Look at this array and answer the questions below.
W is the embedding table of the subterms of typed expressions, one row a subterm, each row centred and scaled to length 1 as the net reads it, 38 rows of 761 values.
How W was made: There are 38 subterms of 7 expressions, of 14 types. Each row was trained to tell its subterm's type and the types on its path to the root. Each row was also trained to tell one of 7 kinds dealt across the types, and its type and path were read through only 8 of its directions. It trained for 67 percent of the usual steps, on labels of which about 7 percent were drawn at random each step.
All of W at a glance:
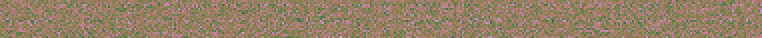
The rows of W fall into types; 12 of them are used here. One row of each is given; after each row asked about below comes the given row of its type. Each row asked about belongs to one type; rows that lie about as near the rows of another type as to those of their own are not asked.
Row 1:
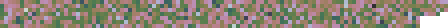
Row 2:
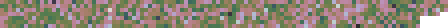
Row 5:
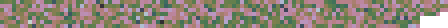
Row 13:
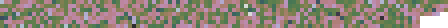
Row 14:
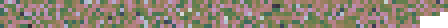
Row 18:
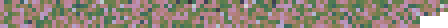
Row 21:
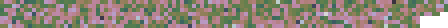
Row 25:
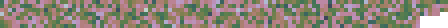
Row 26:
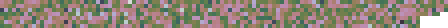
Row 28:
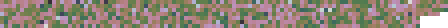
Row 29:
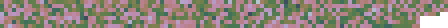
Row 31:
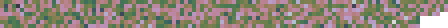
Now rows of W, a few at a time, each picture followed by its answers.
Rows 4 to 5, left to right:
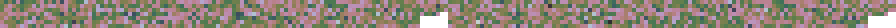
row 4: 5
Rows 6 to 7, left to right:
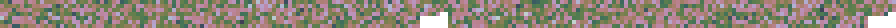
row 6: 31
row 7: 1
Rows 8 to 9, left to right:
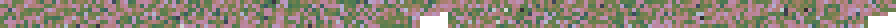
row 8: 13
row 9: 28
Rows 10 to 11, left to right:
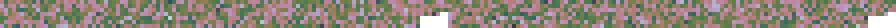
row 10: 28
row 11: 31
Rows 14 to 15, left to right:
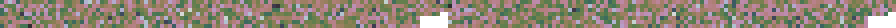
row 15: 1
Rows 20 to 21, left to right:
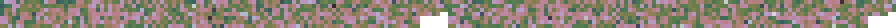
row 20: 21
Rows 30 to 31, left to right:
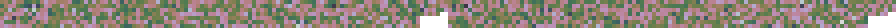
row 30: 1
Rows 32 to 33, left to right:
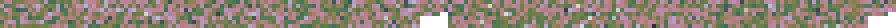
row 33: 25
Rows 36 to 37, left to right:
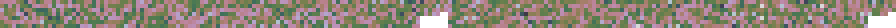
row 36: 25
